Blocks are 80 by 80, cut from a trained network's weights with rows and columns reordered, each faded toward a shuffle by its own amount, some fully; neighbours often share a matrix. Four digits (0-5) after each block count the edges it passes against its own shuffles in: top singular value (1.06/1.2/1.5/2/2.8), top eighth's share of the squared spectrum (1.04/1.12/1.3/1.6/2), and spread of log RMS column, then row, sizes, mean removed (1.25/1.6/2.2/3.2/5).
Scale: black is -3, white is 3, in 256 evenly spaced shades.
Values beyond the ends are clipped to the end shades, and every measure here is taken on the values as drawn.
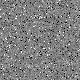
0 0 0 0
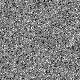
1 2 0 0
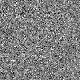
2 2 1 1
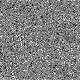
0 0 0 0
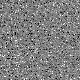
1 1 0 0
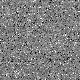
1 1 0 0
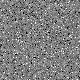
0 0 0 0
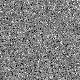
0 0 0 0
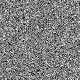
2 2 0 0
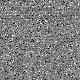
1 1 0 0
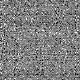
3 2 2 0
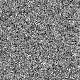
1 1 0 0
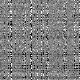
4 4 4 1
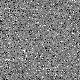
1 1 1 0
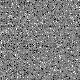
1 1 1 0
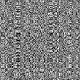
4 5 3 2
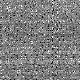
3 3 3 0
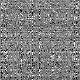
3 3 3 0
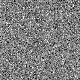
1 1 0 0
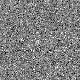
2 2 1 1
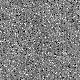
1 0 0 0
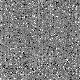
2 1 0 1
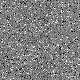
1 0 0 0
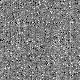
2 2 0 1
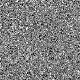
2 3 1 1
